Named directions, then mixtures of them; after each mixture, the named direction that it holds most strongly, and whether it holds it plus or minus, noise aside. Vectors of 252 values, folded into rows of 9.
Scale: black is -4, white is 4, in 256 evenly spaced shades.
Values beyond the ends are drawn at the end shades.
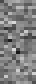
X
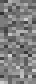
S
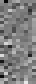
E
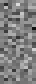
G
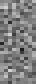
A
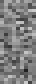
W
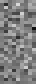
G, plus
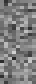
W, minus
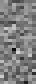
X, minus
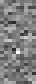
X, minus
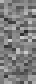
X, minus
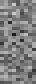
A, plus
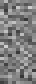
S, minus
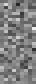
G, minus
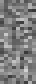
W, minus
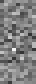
X, plus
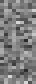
W, plus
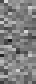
X, plus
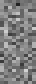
G, minus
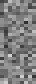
S, plus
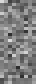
S, minus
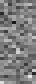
X, minus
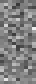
G, minus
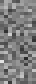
A, plus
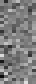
E, plus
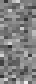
E, plus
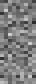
S, plus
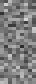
S, plus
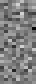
G, plus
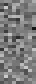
G, plus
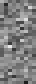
W, minus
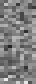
W, plus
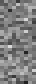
E, minus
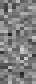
A, minus
